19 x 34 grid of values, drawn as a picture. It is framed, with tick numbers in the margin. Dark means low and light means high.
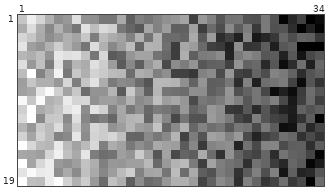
Grain: fine. Slope: up to the left. Stripes: none. Ninth with the lowest average: top right.
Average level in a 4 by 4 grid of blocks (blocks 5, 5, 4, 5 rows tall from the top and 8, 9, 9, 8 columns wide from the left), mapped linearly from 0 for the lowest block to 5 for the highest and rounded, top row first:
4 3 2 0
5 3 2 1
5 3 2 0
5 3 2 1
